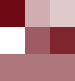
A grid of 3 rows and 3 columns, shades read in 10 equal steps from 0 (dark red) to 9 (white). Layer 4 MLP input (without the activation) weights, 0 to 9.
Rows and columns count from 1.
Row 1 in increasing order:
0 6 7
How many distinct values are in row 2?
3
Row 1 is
0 6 7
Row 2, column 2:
3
